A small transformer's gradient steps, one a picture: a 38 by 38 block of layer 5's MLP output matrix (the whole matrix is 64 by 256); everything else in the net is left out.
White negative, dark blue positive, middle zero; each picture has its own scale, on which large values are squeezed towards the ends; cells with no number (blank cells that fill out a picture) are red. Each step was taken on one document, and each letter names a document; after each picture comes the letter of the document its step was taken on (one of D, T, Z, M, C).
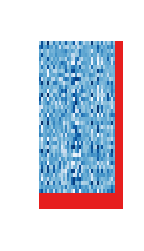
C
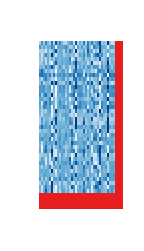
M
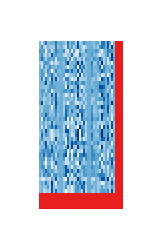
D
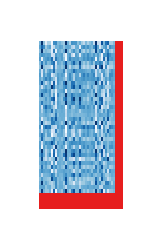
M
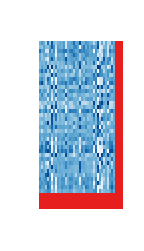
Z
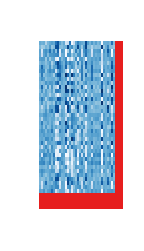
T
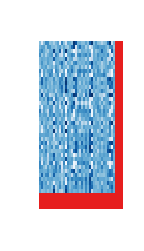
C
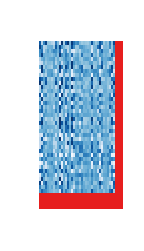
C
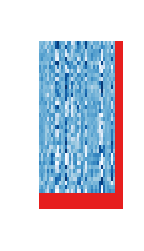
T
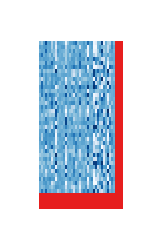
Z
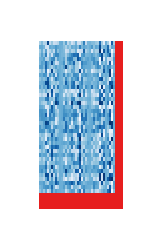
D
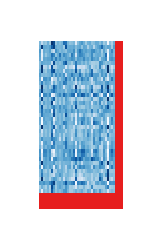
M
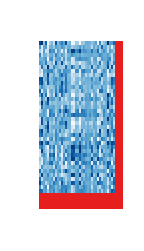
C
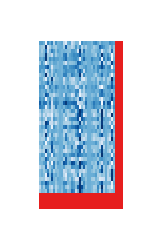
D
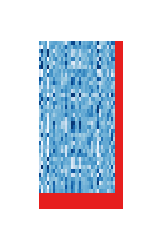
C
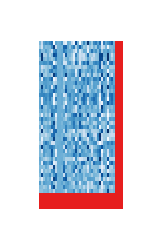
M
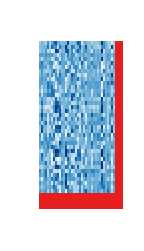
T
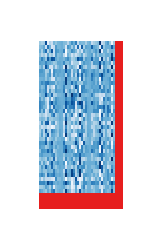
D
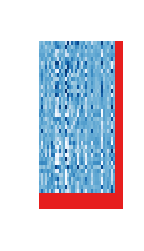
T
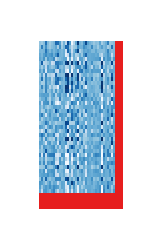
T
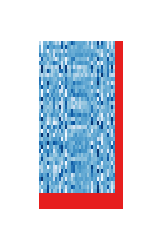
C
